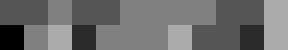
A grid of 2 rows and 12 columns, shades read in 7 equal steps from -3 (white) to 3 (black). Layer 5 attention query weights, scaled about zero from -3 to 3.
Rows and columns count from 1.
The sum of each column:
4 1 -1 3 1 0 0 -1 1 2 3 -2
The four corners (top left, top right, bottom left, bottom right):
1 -1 3 -1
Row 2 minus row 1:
2 -1 -1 1 -1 0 0 -1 1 0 1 0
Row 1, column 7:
0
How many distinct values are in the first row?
3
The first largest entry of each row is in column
1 1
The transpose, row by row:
1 3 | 1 0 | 0 -1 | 1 2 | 1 0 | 0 0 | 0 0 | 0 -1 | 0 1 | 1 1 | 1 2 | -1 -1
